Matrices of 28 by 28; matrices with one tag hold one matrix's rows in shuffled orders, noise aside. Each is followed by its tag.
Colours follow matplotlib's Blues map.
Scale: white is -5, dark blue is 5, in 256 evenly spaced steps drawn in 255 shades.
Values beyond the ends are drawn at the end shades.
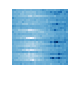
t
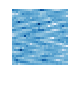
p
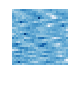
p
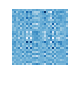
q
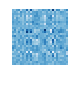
q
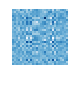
q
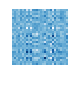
q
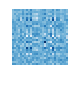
q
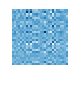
q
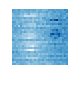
t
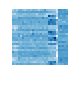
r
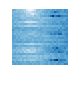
t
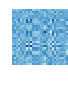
q
